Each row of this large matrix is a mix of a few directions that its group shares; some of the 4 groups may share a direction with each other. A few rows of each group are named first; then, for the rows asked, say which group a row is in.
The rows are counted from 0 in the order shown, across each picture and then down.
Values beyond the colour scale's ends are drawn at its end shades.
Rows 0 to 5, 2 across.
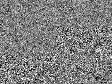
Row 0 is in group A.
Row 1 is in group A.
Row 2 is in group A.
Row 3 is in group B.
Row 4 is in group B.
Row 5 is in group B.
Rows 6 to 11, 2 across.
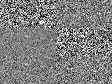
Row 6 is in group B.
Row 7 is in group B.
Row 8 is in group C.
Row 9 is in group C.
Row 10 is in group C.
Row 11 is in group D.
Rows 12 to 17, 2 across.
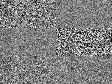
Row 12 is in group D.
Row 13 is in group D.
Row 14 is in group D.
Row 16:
D
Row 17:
A
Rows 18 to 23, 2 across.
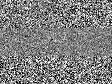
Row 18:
C
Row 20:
C
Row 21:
A
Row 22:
B
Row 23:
D
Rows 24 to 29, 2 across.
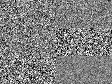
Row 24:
A
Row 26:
C
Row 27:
A
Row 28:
B
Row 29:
A
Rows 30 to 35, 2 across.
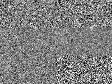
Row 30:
A
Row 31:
C
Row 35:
D
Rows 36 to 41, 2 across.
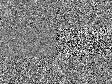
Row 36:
D
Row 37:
B
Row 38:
B
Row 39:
B
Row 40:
D
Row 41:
C
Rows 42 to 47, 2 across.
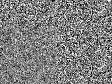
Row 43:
C
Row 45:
B
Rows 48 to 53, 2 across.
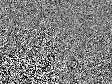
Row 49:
C
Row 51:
D
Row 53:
A
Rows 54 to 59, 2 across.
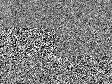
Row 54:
A
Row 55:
A
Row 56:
D
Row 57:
B
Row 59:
D
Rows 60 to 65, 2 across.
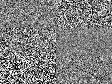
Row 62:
C
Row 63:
B
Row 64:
A
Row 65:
B
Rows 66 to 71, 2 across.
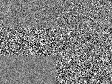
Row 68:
B
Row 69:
B
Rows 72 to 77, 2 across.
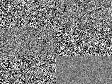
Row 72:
A
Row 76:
A
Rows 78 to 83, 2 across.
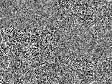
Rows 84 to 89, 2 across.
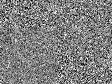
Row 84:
C
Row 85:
B
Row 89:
C
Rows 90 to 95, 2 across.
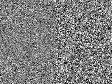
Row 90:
B
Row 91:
D
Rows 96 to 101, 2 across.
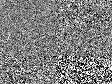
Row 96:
C
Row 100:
B
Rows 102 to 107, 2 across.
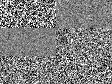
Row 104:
A
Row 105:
A
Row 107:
C
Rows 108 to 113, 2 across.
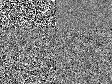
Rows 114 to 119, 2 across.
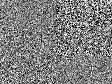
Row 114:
D
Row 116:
B
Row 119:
C
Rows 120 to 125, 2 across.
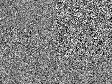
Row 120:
D
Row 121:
D
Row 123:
D
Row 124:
C
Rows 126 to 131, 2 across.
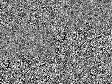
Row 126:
D
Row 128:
B
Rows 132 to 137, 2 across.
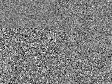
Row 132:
C
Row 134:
C
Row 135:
A
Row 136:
D
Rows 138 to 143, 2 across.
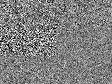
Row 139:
A
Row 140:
B
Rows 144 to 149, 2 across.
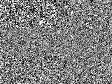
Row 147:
D
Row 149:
A
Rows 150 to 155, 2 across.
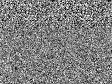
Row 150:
C
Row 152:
B
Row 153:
C
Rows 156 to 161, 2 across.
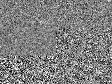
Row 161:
B
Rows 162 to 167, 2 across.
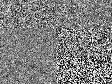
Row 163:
A
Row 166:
B
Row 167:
B
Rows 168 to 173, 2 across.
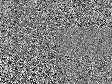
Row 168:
D
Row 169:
A
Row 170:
D
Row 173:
C
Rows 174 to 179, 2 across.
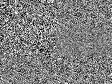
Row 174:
A
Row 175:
D
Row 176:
B
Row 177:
C
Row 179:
D
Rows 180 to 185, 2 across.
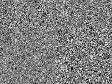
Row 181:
D
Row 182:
A
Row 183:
D
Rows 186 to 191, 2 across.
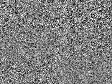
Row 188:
C
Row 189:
A
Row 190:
D
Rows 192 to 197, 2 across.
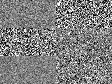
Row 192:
C
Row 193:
D
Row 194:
C
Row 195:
B
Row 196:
A
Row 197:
B
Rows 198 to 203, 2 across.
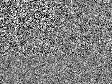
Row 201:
B
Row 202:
A
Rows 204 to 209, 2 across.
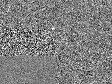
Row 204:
A
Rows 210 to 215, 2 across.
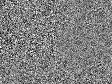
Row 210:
C
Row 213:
D
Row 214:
C
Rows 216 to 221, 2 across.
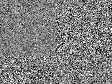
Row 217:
D
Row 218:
C
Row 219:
B
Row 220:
B
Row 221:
C
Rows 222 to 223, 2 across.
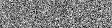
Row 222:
C
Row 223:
D
